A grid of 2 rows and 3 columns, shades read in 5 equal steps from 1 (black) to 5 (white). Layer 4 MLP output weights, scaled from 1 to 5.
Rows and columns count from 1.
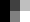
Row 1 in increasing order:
1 2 4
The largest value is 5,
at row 2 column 3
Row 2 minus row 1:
0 1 1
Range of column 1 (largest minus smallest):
0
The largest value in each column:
1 3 5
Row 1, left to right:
1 2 4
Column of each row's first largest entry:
3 3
